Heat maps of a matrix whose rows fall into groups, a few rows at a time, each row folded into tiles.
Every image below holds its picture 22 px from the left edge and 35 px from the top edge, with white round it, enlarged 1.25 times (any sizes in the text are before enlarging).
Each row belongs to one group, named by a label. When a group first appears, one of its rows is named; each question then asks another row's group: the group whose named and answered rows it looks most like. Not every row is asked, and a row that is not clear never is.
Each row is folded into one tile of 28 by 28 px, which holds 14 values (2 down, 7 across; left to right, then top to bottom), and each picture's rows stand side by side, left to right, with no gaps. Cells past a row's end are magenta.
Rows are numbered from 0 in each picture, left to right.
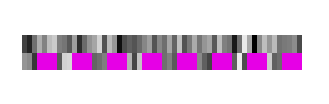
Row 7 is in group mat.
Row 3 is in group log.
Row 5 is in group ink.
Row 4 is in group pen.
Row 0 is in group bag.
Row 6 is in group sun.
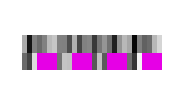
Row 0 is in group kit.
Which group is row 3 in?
kit
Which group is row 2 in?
sun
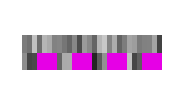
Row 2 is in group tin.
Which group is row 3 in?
mat
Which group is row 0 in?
ink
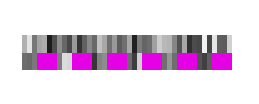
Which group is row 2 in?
tin
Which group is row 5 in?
pen
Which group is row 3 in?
kit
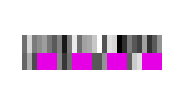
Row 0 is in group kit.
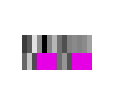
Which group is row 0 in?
sun
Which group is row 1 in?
bag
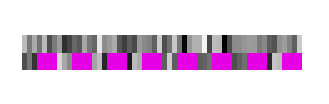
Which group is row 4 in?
sun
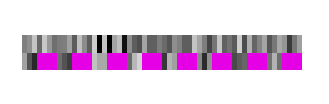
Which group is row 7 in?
sun
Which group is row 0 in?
ink
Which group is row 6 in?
pen
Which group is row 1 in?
ink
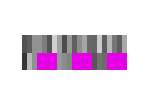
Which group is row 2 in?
pen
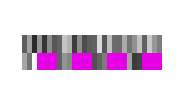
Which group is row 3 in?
ink
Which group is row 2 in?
pen
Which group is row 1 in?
tin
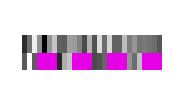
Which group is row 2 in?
pen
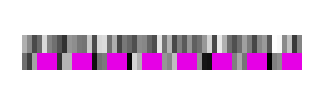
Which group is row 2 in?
tin
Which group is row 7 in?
tin
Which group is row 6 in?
sun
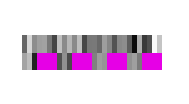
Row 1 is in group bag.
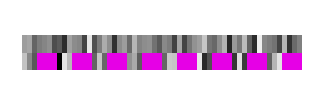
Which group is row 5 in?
mat
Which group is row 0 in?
mat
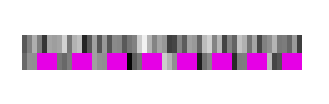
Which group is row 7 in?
mat
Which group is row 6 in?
tin
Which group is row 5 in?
tin
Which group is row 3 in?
tin
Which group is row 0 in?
sun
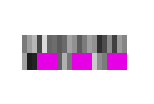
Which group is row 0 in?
ink
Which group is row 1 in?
sun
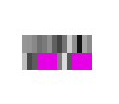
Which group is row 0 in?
mat
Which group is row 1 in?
sun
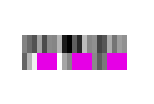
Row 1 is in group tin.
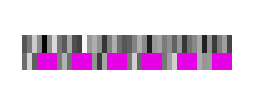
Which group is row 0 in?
sun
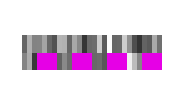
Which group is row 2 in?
pen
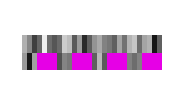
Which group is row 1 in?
tin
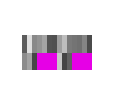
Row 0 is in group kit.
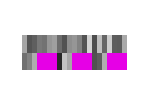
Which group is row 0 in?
kit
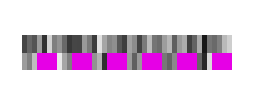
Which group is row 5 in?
kit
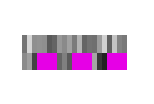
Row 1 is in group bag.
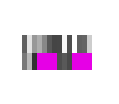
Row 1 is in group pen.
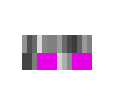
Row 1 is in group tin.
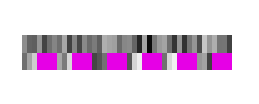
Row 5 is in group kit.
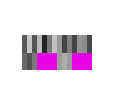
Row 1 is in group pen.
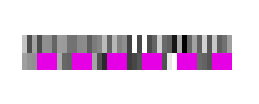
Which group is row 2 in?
ink
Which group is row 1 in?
mat
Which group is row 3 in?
pen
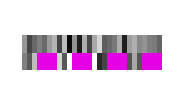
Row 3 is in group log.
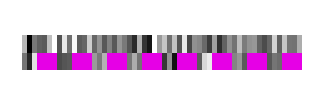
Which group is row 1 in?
pen
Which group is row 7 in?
pen
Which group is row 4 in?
bag
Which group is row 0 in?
kit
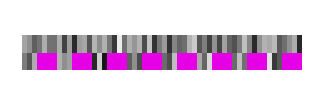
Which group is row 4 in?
kit
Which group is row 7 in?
mat
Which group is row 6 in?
sun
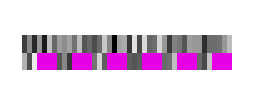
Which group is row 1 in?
bag
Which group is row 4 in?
kit
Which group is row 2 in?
sun
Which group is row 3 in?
pen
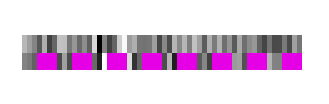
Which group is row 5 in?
bag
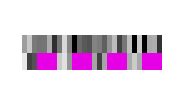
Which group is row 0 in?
mat
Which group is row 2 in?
log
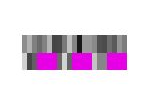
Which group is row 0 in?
mat
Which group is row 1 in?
sun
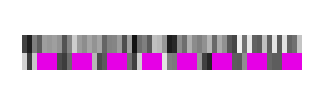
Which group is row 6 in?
pen
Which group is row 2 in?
mat
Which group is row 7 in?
pen
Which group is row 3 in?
kit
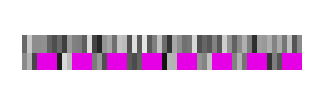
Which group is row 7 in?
bag
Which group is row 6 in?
sun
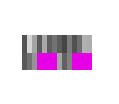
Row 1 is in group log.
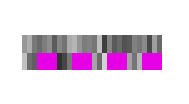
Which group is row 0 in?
mat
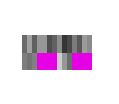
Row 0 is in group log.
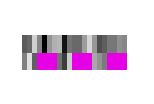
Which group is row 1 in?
kit
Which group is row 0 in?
sun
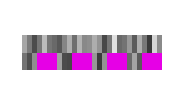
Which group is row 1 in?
ink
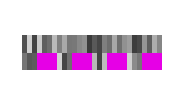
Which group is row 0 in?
pen
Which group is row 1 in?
mat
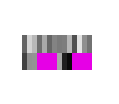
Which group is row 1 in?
ink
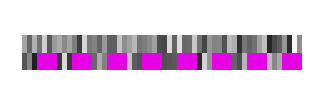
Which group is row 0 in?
bag
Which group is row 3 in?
mat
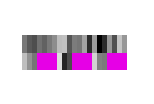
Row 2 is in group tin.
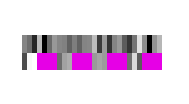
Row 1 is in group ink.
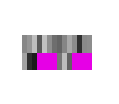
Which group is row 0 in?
ink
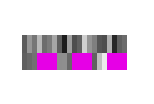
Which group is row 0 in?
pen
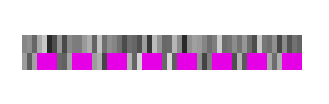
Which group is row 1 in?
kit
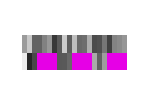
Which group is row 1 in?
pen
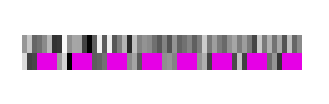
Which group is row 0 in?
mat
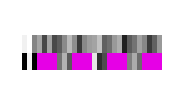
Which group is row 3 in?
sun
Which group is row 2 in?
mat
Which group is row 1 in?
sun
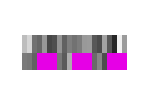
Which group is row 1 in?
kit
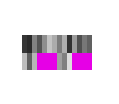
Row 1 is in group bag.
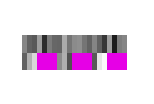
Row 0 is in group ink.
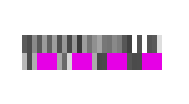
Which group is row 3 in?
pen
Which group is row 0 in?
log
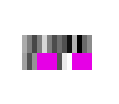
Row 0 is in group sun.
